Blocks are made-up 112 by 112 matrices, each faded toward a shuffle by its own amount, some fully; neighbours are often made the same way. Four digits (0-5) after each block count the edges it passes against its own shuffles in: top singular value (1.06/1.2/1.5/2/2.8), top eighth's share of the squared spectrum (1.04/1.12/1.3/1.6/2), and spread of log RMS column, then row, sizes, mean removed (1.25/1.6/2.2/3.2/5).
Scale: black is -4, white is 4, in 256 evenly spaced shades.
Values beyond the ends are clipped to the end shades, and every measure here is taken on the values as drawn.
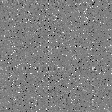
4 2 1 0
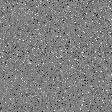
2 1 0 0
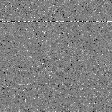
4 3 0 2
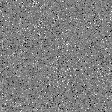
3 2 1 0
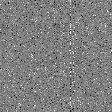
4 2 1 0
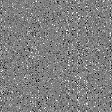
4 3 2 1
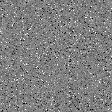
3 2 1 0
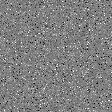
2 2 0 0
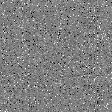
3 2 2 0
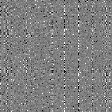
5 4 3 2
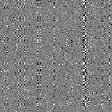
5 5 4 2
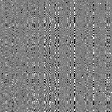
5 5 4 2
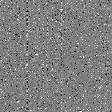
3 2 1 0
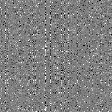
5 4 3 2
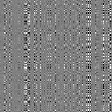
5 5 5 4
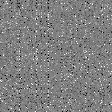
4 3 2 0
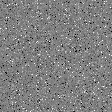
2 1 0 0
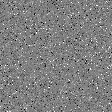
0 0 0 0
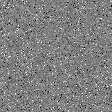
0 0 0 0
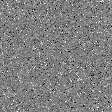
0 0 0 0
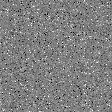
1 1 0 0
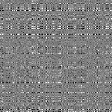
5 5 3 4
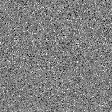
3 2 0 0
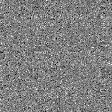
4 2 1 1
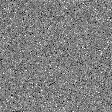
2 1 0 0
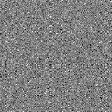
4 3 2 2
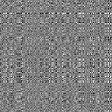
5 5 4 4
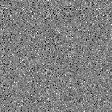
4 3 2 2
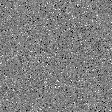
2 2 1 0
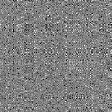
4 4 3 3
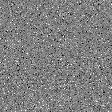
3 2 0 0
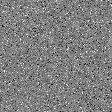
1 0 0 0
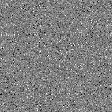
3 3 1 1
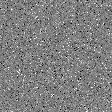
1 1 0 0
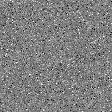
3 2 0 0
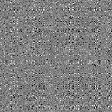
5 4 3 3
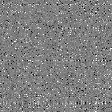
4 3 1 2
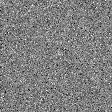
0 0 0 0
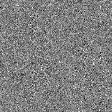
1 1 2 0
